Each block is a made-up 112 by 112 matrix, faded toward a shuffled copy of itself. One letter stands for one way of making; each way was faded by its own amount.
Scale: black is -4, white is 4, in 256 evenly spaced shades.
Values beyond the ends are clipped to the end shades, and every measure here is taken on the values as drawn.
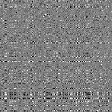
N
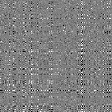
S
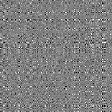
N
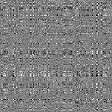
N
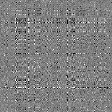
S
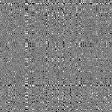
S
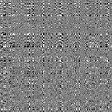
S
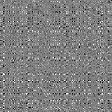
N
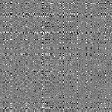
S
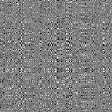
N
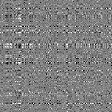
N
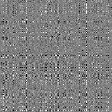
S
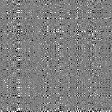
S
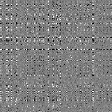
S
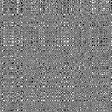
N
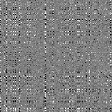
S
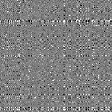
N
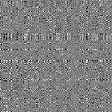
N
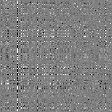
S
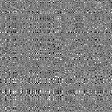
N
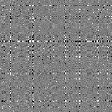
S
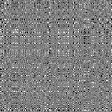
N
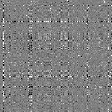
S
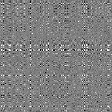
S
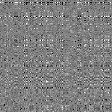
N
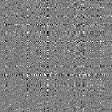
S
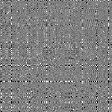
S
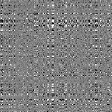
S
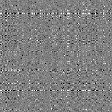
N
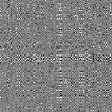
N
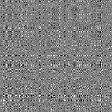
S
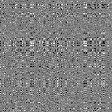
N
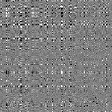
S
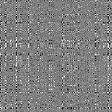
S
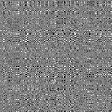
N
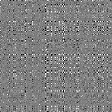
S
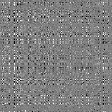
S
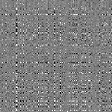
S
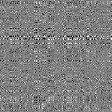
N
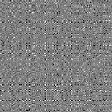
N
